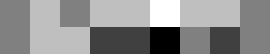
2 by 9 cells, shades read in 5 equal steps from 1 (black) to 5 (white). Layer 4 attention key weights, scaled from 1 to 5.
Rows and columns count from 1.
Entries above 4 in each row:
1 0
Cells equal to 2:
3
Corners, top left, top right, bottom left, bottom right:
3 3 3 3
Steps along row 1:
up down up same up down same down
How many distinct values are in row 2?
4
